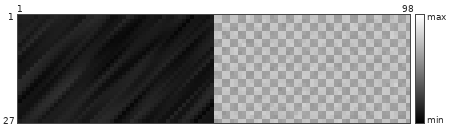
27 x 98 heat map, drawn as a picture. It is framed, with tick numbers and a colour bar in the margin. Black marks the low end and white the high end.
The table splits into one row of 2 panels. Panel 1,1: very low, slanting up to the right, faint in contrast. Panel 1,2: high, checkered.
